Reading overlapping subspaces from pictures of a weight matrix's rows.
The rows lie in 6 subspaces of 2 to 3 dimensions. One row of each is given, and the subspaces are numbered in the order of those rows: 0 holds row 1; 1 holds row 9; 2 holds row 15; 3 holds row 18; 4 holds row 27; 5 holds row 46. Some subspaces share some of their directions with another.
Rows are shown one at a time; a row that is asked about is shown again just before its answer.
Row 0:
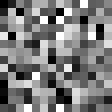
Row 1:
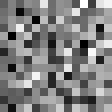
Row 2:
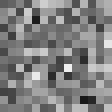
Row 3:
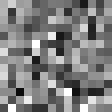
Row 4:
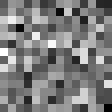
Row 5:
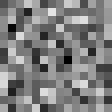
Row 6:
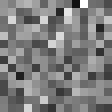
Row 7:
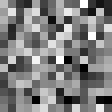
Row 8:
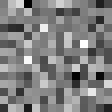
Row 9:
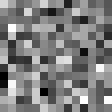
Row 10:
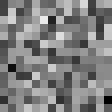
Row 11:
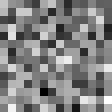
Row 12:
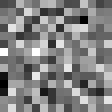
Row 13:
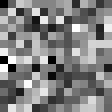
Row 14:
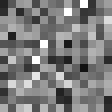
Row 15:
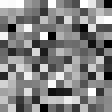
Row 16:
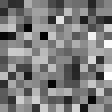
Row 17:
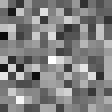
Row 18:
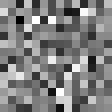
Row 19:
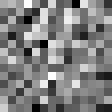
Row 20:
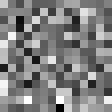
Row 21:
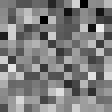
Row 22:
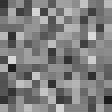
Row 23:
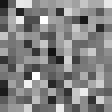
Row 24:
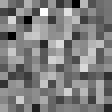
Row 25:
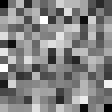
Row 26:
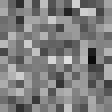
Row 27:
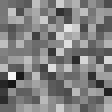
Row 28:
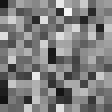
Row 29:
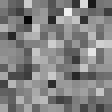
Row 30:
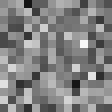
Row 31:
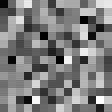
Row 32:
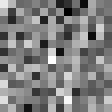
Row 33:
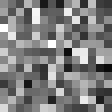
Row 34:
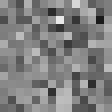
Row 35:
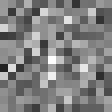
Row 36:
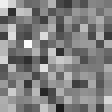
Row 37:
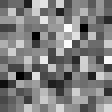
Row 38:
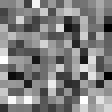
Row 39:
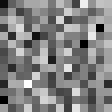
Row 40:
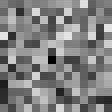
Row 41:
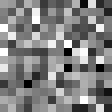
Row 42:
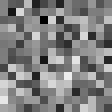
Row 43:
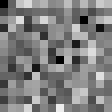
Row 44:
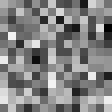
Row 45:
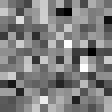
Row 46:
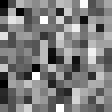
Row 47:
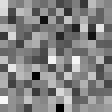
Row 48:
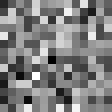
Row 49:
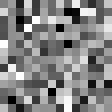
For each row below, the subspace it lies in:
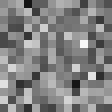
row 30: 0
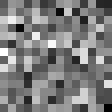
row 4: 0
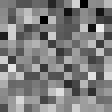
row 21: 2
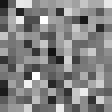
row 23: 5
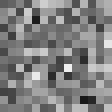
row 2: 0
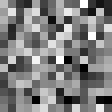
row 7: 5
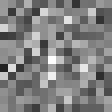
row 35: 2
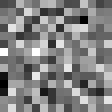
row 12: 1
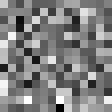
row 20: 3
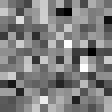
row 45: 4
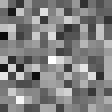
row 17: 2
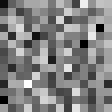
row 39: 0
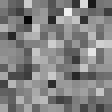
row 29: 2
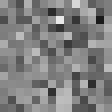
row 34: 3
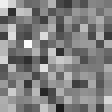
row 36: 1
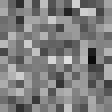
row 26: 3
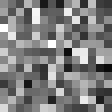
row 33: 0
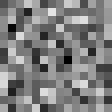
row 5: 1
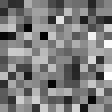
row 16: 2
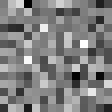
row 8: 0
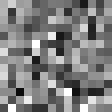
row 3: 1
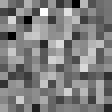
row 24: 2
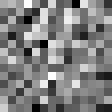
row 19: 2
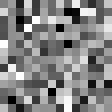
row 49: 3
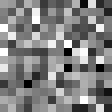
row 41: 0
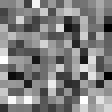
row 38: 3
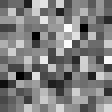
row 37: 4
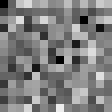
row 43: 5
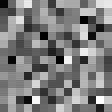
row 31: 5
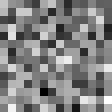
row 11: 1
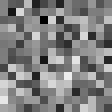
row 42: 4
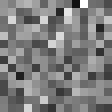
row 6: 2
